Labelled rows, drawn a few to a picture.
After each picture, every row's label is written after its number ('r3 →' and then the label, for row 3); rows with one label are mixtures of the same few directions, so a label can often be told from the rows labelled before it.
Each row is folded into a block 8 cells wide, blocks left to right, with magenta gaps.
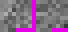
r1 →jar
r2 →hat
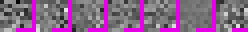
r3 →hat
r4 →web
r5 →web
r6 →hat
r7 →hat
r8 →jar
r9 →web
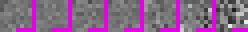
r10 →web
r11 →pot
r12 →hat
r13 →hat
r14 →web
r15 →web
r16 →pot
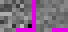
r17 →hat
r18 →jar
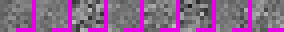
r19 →jar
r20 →jar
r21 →jar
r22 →web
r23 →hat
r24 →hat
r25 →web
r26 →jar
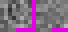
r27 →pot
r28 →hat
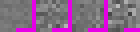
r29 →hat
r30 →hat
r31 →web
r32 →hat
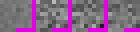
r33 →pot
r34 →hat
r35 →hat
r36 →hat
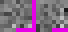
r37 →hat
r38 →web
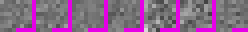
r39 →hat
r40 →hat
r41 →web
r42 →jar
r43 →web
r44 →jar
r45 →pot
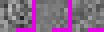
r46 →pot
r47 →web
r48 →jar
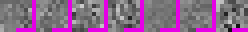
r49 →web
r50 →jar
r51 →hat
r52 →pot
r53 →web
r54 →jar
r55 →web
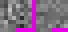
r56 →pot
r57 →hat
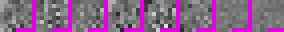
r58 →web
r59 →pot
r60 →web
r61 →web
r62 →web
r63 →web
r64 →hat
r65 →jar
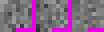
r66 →web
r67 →web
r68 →pot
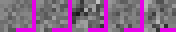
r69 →jar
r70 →jar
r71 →jar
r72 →web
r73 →web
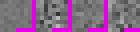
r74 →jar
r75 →pot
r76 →hat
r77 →web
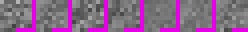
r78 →hat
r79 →jar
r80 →jar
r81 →jar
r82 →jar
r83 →jar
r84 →jar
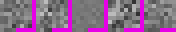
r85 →hat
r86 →jar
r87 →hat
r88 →jar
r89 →hat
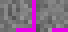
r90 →pot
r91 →web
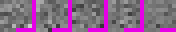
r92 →hat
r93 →web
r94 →hat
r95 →pot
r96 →pot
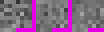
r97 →hat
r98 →web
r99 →web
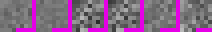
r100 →web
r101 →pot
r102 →jar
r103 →jar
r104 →jar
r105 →web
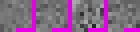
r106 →web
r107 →hat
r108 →web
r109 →hat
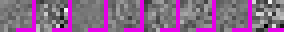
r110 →jar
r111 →web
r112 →web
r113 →pot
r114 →web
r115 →jar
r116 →jar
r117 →hat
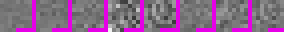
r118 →hat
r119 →hat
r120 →hat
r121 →web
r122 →pot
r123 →hat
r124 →jar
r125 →pot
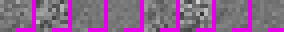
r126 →hat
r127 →jar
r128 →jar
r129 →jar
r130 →web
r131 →hat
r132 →jar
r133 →pot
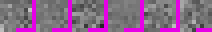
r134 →web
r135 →web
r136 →hat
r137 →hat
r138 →hat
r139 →web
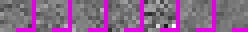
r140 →hat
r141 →hat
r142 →web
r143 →web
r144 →hat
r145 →jar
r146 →jar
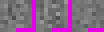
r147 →pot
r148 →pot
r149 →pot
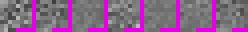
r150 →jar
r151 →hat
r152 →hat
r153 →hat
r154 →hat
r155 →hat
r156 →hat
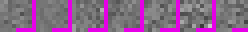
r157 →pot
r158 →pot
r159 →web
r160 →jar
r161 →jar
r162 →hat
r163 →pot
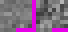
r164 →hat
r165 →jar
